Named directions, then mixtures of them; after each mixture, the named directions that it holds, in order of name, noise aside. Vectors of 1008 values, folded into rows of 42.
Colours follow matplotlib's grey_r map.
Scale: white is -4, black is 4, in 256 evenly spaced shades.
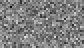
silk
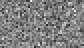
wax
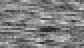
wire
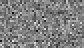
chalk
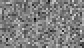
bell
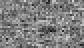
bell, wire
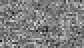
chalk, wire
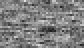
bell, wire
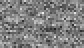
silk, wire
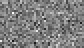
chalk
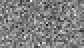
silk, wax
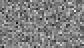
silk, wax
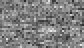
bell, wire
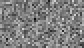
bell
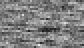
wax, wire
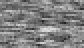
wire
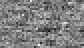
wax, wire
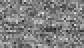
silk, wire
